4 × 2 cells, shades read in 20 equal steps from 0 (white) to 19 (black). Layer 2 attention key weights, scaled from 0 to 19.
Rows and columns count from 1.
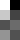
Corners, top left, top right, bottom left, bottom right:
0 19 8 13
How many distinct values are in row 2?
2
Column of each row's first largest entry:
2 2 1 2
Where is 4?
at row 2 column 1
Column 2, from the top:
19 14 11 13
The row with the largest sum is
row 3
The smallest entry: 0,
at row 1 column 1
